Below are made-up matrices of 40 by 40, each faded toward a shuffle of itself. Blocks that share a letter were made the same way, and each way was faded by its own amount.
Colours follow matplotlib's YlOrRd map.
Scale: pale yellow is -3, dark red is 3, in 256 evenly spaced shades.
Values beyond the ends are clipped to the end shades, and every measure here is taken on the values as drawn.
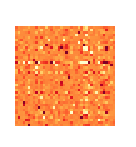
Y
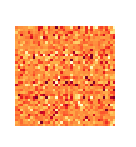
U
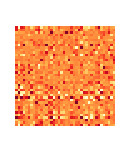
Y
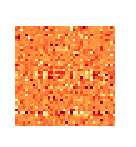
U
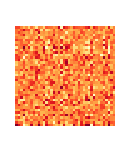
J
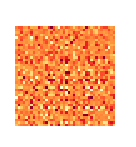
Y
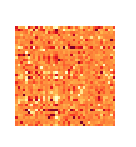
Y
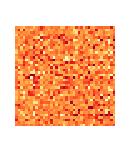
U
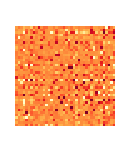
Y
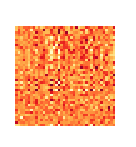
J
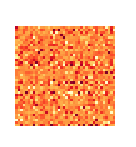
U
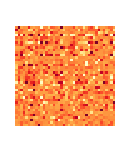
U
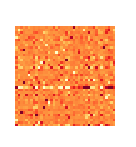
Y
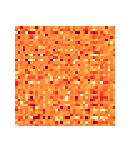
Y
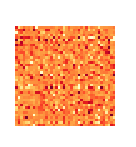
U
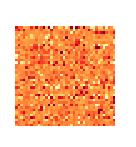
U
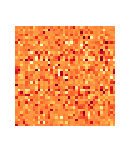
U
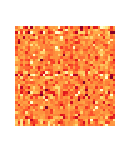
U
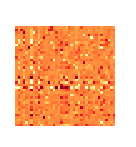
Y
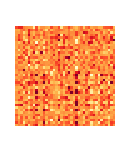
J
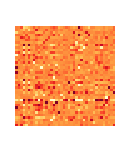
Y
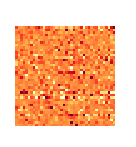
U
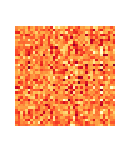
J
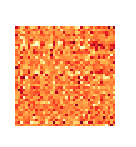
U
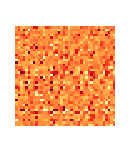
U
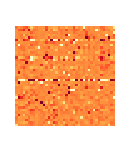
Y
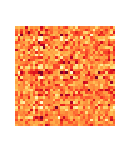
J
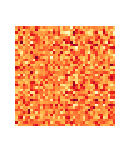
J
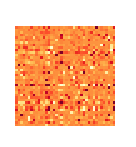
Y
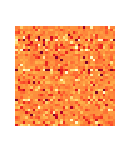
Y
